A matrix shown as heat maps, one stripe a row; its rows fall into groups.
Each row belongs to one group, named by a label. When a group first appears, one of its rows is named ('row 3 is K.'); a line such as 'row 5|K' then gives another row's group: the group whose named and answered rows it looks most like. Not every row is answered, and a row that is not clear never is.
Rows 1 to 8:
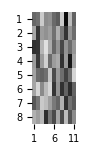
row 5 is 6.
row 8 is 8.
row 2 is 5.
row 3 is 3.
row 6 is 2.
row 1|5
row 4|3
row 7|5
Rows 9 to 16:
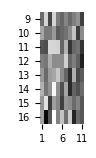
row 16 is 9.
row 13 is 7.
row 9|2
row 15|2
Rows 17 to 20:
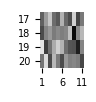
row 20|2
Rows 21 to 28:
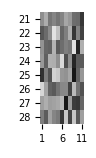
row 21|2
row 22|5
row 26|8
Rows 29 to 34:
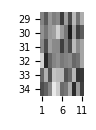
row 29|3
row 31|3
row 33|7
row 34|5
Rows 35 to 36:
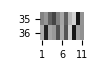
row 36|9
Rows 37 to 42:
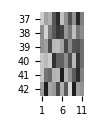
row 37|8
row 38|8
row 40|8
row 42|9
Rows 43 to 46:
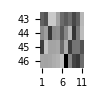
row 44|6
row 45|2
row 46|7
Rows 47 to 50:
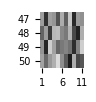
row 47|9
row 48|6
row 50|7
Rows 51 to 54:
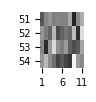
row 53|3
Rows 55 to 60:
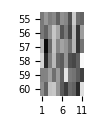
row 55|8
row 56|3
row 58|3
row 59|2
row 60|3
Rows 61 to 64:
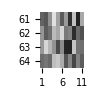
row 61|3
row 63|8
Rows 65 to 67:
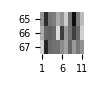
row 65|6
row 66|6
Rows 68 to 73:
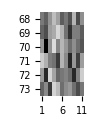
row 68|3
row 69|7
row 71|8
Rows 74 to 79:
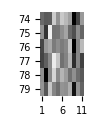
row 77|5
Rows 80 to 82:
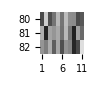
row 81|5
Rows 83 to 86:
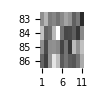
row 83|2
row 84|7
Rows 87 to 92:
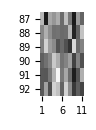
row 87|5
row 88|6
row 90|5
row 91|6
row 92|2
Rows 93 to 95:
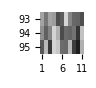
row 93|2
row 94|3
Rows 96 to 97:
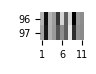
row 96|9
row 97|9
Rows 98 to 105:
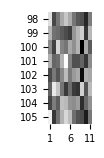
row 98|7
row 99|8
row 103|8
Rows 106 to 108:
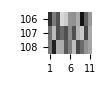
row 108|3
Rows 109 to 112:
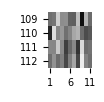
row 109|5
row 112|8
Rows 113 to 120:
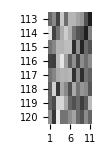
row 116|3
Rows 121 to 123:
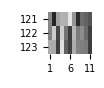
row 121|7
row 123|2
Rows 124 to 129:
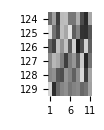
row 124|6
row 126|5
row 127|8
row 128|8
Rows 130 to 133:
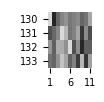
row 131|5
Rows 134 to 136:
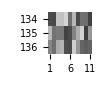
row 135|8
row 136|2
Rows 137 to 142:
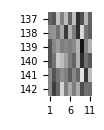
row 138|8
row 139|6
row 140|5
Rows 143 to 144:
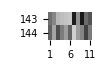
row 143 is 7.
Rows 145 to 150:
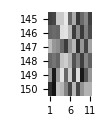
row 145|5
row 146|7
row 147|8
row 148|7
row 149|9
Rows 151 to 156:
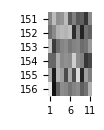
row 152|7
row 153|9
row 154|2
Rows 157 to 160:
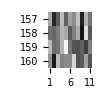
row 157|9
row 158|5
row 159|7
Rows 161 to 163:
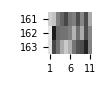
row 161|8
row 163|7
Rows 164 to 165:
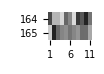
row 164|2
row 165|9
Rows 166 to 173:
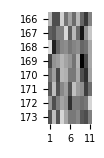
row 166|9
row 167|6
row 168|9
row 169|6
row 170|6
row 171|2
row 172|3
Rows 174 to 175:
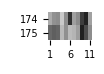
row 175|6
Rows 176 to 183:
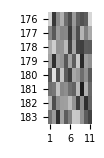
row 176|3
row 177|3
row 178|2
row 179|9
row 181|5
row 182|7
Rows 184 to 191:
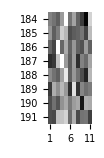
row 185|3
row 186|5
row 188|6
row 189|2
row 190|6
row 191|5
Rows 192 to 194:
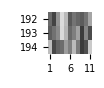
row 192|3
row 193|5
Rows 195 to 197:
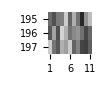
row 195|6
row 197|7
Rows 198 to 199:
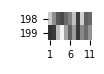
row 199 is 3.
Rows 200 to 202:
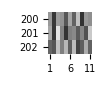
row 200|9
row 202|5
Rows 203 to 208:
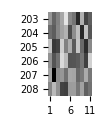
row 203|7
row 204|5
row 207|9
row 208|8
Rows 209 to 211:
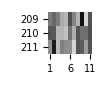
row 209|5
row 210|5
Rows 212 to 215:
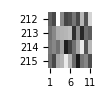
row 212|3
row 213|7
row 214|8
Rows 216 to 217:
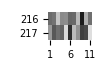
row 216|5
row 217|6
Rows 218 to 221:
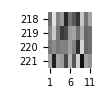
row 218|8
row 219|8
